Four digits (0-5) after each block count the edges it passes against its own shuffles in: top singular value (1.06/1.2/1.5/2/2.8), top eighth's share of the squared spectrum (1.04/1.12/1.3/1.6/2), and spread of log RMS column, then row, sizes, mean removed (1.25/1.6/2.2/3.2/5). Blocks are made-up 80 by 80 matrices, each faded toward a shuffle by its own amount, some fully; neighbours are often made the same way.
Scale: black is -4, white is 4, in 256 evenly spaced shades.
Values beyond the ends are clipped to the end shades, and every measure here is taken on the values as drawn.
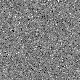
0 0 0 0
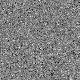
0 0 0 1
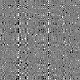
5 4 3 2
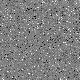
2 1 0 0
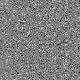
3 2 0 0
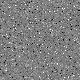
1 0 0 0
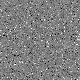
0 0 0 0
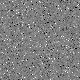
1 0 0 0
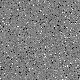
0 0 0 0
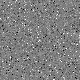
1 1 0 0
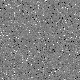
1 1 0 0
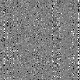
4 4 3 0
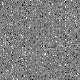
3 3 2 0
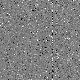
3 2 1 0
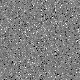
2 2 1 0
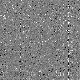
3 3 2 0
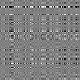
5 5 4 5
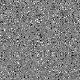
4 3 1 2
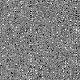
3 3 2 1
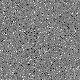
2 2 0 0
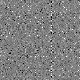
3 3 2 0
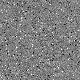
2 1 0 0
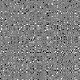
4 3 2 2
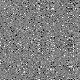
4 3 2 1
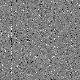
2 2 2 0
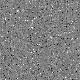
0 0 0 0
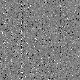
2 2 2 0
